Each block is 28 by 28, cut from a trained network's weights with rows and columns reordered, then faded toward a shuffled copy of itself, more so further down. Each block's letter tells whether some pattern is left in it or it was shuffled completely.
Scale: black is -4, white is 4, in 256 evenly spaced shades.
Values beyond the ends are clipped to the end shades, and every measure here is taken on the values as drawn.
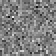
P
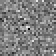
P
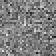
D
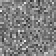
P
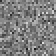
P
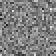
D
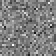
P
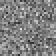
P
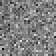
P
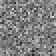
P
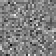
P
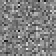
D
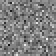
D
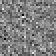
P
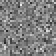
D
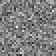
P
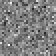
P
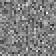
D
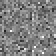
P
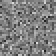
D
